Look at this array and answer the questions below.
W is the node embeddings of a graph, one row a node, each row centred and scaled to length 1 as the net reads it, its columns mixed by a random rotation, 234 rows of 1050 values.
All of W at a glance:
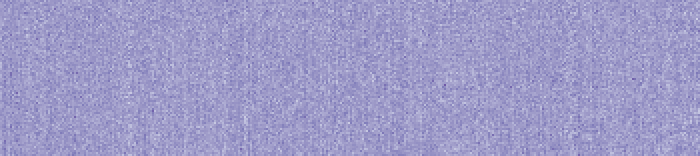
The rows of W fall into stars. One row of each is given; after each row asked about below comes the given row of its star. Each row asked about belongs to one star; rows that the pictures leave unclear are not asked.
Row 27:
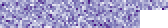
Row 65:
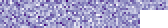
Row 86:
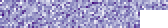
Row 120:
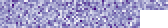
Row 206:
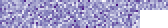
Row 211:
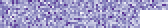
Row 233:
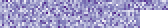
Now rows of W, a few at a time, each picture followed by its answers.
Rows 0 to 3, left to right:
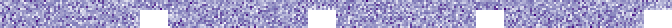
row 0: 211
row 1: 206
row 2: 211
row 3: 206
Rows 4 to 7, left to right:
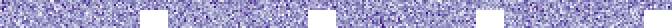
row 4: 65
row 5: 65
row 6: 206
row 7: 233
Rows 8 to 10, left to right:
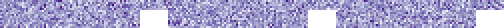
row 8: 86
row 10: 211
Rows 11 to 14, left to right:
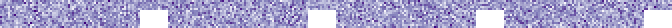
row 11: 27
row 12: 120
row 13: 233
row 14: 86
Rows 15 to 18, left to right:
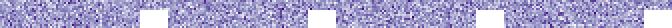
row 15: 206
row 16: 86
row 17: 27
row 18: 233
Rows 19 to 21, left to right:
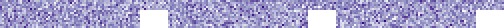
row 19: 206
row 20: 233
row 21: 233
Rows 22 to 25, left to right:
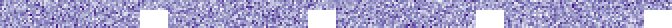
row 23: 206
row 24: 206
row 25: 65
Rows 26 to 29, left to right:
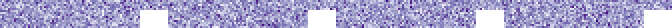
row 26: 86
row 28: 206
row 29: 27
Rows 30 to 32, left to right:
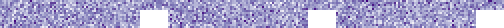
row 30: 211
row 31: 233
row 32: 211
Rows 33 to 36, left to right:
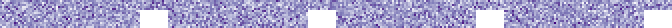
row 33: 211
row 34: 27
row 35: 211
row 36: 86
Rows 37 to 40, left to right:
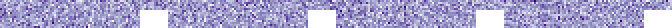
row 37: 27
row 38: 65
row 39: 27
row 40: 211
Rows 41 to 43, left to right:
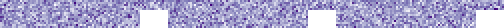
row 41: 27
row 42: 86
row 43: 211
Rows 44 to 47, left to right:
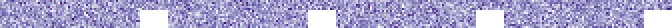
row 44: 27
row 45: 65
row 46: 233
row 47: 65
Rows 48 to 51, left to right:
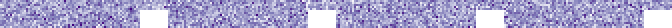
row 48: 206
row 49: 120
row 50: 233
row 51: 27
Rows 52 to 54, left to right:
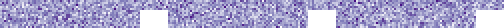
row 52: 86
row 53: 120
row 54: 120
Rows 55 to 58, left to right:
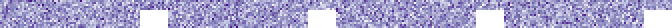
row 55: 211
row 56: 206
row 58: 27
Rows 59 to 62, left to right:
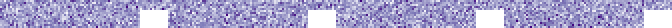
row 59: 27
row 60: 86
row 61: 206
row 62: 206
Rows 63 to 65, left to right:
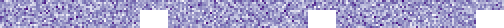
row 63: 27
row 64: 233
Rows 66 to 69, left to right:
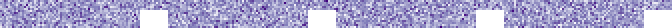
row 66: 233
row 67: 233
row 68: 206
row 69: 120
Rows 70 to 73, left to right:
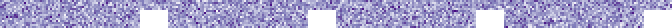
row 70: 27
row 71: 65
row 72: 211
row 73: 86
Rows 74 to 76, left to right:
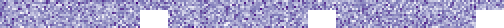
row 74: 65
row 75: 86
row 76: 206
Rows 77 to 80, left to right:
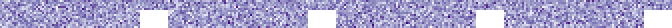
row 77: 233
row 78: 65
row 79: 211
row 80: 233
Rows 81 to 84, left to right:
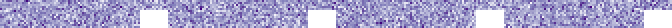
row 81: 206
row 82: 233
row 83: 206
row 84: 211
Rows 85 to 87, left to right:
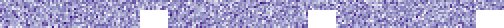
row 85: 27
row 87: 65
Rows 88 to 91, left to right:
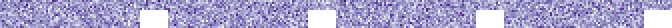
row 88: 233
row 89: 206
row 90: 86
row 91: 120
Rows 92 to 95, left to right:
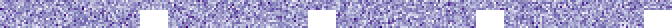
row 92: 206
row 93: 211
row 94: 86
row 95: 65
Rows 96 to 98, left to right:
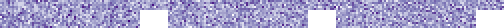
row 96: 86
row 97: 65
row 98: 65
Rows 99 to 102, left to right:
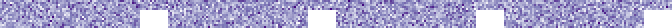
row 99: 65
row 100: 233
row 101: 120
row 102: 206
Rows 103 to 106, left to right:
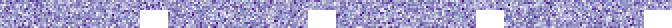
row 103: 211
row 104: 120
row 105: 120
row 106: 27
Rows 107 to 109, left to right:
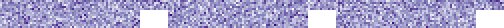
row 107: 233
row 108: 120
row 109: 65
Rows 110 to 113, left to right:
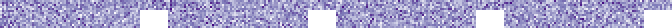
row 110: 86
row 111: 65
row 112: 211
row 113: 86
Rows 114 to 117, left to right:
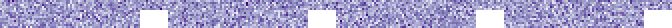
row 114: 86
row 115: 65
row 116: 206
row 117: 233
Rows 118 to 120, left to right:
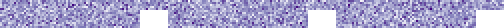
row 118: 65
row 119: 120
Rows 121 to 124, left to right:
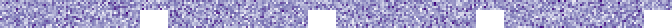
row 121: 86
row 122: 86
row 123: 206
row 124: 120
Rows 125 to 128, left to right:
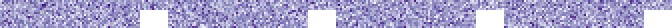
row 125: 86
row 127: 206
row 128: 120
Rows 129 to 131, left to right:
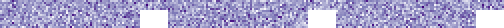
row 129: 120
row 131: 211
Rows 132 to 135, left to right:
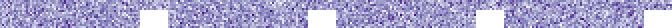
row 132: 206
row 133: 233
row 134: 206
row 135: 86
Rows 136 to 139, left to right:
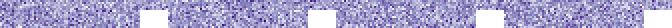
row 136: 27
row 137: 233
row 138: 120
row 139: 27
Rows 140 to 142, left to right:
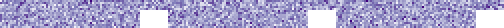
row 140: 65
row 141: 27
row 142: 211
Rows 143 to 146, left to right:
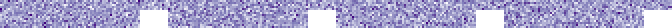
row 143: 206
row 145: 27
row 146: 27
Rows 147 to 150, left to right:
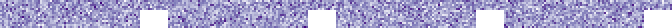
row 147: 233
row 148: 86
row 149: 65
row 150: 86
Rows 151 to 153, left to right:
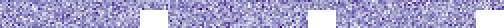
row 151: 86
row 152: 233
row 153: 65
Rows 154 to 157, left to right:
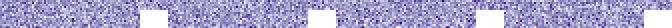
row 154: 120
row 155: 27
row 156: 233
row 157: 65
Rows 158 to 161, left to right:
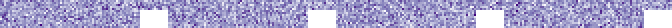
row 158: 211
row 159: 27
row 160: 233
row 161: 120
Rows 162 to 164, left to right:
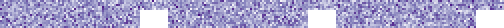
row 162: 206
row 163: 206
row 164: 233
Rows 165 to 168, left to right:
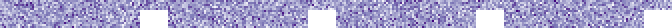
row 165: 233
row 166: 206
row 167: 206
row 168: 206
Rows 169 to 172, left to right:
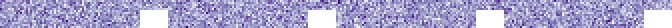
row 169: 206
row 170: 211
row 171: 65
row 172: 206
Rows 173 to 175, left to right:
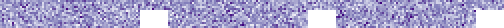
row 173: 233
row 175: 27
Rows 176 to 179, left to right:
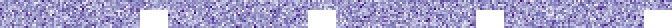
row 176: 206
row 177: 206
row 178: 233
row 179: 120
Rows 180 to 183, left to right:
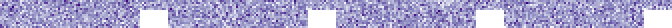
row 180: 120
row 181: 27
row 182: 206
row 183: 27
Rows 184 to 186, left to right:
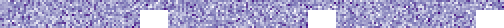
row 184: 233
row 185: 233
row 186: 65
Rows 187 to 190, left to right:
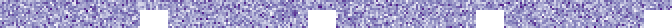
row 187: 120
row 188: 86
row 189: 86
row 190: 65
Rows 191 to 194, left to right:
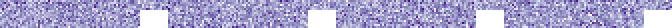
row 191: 65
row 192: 206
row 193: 120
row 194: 27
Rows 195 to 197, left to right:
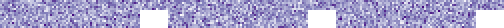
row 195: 120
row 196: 211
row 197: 211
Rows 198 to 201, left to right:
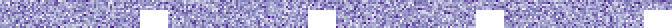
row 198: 233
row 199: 233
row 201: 27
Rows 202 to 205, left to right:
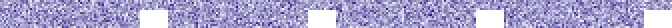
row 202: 206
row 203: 27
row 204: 27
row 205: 120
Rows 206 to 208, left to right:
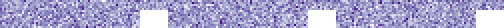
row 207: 27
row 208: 65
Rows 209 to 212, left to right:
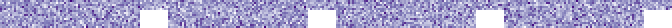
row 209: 206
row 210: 120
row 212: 27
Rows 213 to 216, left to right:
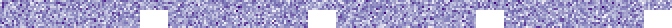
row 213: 65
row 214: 120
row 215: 211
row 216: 120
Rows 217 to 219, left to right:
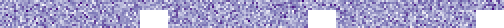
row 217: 206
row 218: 86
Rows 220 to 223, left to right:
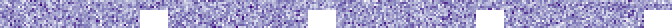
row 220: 211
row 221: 206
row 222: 120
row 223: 86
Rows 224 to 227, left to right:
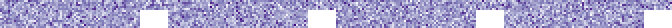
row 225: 27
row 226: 86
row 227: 65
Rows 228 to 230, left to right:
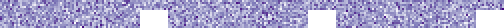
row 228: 120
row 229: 65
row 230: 233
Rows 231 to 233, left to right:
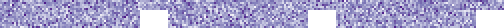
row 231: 120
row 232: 65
